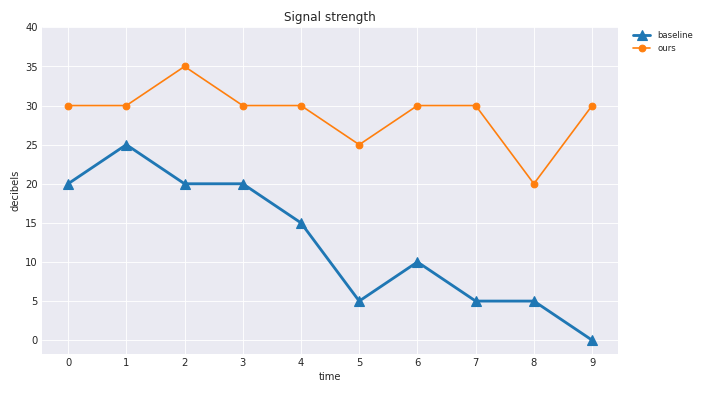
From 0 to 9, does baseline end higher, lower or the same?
lower
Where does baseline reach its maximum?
1
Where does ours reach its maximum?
2
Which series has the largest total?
ours
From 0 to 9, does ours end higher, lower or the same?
the same
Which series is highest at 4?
ours
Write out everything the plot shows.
Title: Signal strength
x-axis: time, ticks 0 1 2 3 4 5 6 7 8 9
y-axis: decibels, ticks 0 5 10 15 20 25 30 35 40
Legend: baseline, ours
Values:
baseline: 20 25 20 20 15 5 10 5 5 0
ours: 30 30 35 30 30 25 30 30 20 30
